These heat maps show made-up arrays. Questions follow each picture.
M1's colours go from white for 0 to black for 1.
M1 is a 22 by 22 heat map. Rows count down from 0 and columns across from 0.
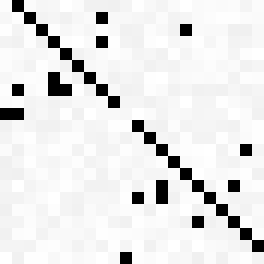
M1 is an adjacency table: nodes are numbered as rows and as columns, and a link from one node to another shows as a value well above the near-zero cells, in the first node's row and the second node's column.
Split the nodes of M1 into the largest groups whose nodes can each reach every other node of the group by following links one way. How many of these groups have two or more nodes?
2
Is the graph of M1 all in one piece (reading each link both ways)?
yes
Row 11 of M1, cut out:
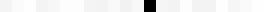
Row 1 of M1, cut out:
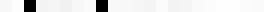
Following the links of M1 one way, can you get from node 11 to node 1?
no
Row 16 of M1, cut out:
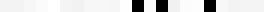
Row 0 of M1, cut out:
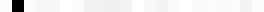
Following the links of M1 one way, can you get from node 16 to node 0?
no
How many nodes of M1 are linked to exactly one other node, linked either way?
0
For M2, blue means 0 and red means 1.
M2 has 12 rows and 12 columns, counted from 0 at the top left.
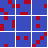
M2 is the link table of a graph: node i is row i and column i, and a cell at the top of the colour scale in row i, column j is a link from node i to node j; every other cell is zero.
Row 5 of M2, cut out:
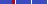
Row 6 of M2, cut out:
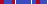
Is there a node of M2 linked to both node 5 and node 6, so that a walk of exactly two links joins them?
yes
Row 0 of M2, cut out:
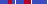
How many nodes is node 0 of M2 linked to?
3
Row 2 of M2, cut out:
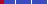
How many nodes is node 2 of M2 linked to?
1
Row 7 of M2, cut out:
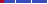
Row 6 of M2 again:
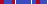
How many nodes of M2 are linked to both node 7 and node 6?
1
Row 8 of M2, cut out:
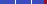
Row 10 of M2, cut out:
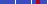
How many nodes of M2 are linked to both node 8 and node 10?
0
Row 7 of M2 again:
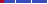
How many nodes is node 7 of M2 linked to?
1
